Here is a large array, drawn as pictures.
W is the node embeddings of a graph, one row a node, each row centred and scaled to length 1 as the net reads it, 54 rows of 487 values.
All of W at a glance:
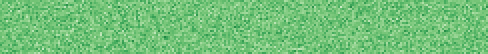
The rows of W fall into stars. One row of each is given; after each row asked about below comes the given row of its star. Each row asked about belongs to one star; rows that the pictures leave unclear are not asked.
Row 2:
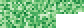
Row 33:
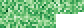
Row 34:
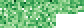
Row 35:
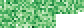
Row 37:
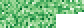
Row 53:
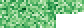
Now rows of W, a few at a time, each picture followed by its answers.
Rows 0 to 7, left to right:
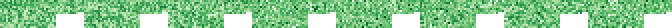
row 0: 34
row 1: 35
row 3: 33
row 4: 33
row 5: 37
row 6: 2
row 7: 2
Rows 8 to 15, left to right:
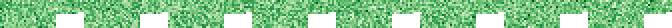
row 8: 34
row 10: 2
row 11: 37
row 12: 53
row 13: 2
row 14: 2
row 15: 37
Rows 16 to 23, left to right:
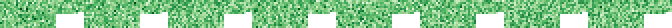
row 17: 53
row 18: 53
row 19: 53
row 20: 37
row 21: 37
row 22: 2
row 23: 53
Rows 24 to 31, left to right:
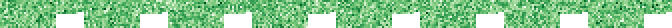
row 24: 53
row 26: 35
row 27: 53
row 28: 53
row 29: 37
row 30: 2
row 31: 2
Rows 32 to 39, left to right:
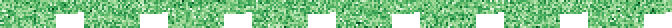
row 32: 35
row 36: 33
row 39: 53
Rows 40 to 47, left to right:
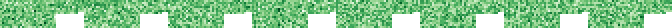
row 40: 35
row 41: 34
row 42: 35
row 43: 37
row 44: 37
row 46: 37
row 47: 2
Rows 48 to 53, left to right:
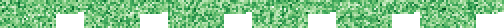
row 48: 53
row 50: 37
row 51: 34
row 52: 35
